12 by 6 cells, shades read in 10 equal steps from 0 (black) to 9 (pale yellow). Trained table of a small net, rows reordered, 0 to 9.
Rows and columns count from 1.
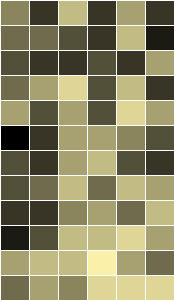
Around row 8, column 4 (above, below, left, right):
7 6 7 7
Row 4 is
4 6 8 3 7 2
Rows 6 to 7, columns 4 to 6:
6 5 3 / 7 3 2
